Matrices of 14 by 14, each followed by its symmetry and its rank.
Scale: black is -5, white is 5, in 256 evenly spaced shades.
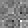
symmetric, rank two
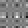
neither, rank one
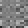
neither, rank two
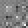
symmetric, rank three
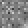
symmetric, rank three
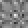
symmetric, rank two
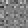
antisymmetric, rank two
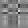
neither, rank one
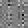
neither, rank two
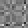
antisymmetric, rank two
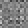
antisymmetric, rank two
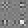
symmetric, rank two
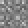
symmetric, rank three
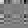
neither, rank one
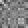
symmetric, rank three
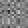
neither, rank two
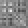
symmetric, rank three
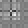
symmetric, rank two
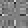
antisymmetric, rank two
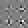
antisymmetric, rank two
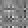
neither, rank two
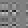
neither, rank one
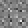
symmetric, rank three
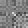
symmetric, rank two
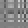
neither, rank one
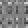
neither, rank two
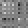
symmetric, rank two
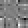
antisymmetric, rank two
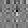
neither, rank two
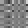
neither, rank one
